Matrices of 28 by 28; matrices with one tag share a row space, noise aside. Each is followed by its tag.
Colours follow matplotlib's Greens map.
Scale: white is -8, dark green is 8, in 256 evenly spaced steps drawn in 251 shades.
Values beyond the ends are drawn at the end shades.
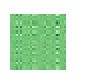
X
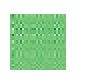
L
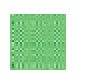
L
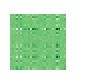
X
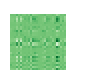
X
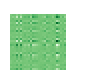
X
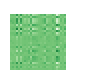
X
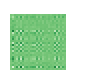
L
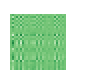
L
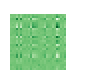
X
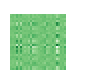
X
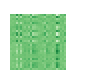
X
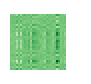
X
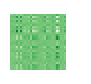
X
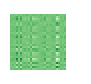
X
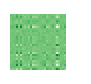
X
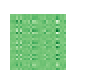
X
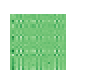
L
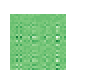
X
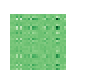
X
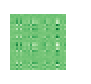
X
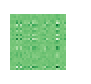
X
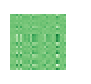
X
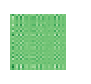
L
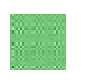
L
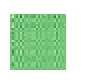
L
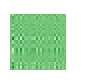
L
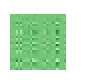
X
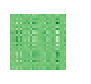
X
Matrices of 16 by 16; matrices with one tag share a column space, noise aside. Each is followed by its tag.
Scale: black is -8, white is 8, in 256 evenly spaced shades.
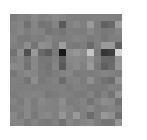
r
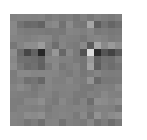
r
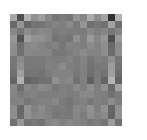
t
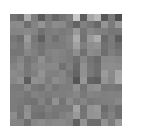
t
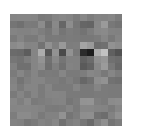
r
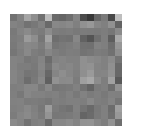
t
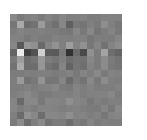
r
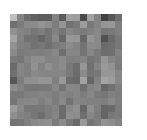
t
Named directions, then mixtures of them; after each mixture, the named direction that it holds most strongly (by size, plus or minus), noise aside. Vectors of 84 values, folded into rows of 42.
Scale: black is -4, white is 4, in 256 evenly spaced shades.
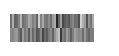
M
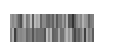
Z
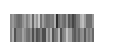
Z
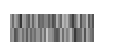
M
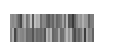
Z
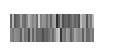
M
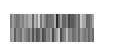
M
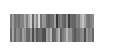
Z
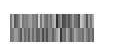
M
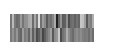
M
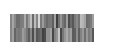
Z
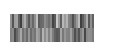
M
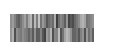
Z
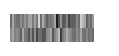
M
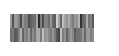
M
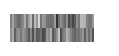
Z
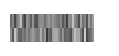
Z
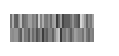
M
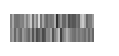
M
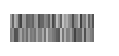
M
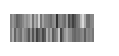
Z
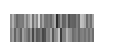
M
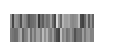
M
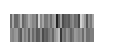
M
